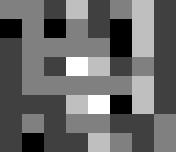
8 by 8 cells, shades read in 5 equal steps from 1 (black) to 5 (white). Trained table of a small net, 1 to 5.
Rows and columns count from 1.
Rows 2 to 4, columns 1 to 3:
1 3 1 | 2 3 3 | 2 3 2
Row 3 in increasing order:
1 2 2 3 3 3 3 4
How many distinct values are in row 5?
3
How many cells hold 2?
25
